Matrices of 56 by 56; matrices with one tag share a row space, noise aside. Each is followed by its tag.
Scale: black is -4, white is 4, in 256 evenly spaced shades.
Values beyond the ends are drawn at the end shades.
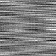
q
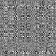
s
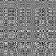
s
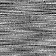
q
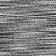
q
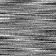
q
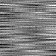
q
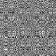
s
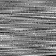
q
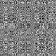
s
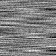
q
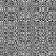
s
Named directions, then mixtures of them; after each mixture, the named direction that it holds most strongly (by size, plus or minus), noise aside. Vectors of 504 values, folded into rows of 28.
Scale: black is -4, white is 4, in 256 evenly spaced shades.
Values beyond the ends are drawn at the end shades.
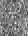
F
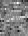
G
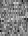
G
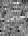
G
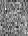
F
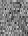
F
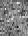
G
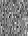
F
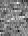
G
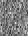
F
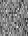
F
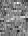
G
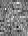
G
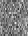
F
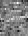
G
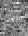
G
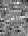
G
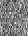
F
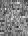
G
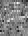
G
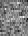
G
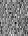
F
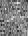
G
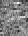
G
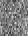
F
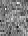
G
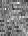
G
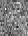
F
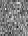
F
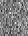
F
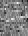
G
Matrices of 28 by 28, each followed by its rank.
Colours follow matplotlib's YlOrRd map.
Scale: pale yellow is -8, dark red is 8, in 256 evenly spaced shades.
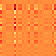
one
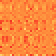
three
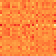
three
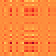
one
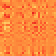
three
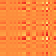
one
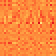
three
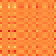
one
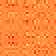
three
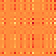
one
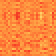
three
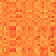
three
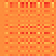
one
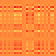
one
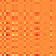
one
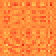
three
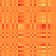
one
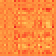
three
